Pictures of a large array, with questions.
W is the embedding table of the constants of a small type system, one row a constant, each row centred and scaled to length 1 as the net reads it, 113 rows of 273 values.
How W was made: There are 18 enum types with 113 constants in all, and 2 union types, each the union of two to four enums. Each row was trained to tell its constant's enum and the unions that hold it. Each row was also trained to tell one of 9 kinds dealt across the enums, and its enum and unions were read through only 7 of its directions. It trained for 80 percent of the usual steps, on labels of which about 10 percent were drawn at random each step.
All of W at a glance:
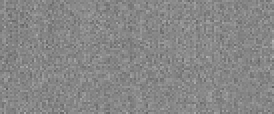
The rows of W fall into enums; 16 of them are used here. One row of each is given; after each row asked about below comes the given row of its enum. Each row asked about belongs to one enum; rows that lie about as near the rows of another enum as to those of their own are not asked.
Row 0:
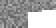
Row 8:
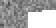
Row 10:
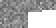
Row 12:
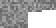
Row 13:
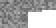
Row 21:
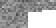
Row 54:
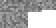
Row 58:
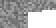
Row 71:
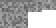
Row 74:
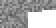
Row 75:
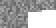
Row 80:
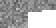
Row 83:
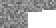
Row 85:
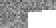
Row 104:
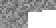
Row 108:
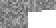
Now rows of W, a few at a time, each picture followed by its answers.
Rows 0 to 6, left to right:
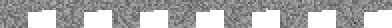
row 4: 83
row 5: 8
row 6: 58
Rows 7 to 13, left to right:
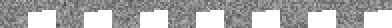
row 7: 83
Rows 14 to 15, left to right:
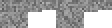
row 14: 80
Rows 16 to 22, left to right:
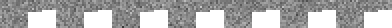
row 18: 54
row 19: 12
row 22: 0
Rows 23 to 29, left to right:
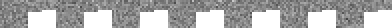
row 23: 0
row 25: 12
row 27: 80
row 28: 58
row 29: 71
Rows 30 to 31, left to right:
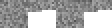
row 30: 54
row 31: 21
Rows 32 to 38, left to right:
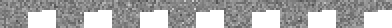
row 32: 75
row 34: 74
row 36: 12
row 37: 21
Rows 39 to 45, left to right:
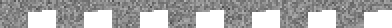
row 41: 75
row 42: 83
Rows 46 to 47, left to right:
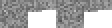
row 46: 0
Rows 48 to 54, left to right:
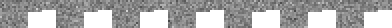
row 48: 58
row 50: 0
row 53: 80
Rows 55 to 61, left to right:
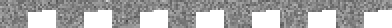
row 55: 21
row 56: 71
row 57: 71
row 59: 8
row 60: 8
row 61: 58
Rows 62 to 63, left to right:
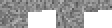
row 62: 83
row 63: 74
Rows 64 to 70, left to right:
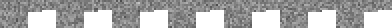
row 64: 58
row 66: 108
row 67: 108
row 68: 0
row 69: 10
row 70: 58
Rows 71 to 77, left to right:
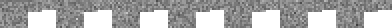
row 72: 54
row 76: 12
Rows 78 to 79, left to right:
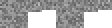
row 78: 21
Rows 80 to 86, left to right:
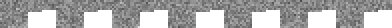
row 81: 21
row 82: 104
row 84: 0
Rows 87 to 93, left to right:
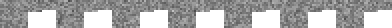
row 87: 108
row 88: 75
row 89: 83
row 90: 108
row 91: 71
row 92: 74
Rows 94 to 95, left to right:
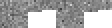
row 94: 12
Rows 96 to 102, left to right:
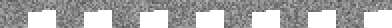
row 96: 71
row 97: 75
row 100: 8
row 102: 104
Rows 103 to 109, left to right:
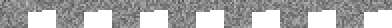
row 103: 108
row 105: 80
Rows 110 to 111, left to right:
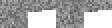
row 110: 74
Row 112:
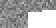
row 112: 80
